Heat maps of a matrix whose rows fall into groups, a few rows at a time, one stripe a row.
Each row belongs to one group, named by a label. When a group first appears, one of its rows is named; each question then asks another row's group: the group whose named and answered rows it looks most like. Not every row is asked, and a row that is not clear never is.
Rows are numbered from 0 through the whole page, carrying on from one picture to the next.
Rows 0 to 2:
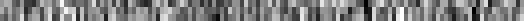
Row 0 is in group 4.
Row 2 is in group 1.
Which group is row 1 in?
1
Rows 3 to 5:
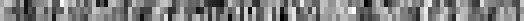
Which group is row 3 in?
1
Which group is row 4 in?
4
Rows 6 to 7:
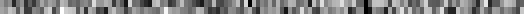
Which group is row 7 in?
1
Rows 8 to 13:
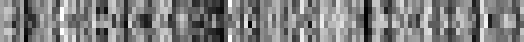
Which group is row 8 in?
1
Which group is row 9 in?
1
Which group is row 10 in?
4
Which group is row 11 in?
4
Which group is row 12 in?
1
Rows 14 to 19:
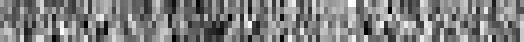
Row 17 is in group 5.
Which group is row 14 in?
4
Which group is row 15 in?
4
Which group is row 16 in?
4
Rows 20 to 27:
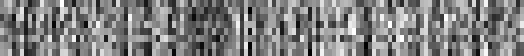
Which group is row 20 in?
4
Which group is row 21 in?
1
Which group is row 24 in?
4
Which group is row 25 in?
1
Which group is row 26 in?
4
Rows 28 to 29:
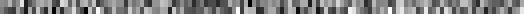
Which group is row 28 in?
1
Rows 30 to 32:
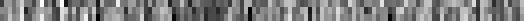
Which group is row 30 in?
5
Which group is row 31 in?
1
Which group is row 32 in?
1
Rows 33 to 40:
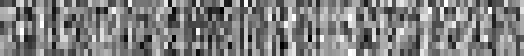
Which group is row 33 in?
5
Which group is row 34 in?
1
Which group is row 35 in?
4
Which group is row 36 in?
5
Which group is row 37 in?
5
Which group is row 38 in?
4
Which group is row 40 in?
4
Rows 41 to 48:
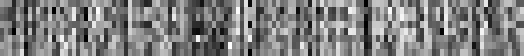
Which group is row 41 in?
4
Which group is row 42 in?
5
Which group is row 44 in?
4
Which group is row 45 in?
5
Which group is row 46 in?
5
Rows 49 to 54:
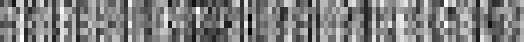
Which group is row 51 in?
1
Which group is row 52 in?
5
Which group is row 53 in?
1
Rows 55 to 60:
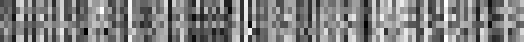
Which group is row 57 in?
5
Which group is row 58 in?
4
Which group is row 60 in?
5
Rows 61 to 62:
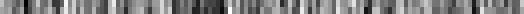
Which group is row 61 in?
1
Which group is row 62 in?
1
